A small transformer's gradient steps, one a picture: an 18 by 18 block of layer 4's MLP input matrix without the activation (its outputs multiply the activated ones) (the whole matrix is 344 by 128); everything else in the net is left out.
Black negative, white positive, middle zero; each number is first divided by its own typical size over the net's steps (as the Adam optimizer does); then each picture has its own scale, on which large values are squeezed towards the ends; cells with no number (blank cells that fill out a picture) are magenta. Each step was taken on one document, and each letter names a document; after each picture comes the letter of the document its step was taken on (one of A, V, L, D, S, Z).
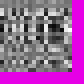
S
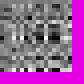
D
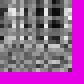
D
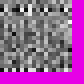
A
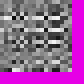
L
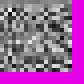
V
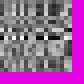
V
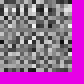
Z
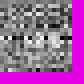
V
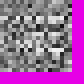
L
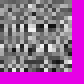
V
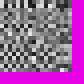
Z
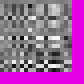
L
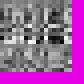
S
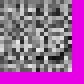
D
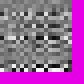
D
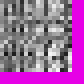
L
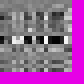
S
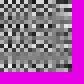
Z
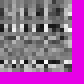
S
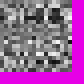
L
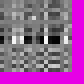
S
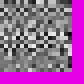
Z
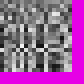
V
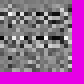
V
